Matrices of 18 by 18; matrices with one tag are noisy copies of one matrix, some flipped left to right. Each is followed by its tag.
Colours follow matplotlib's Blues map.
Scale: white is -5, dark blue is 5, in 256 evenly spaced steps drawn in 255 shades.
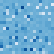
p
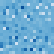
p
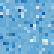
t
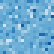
t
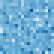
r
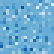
p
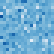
t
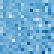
r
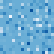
r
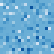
p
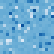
t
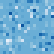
t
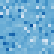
t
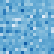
r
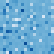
r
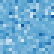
t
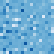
r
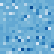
p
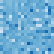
r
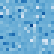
t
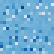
p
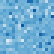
t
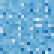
r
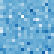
r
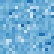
t
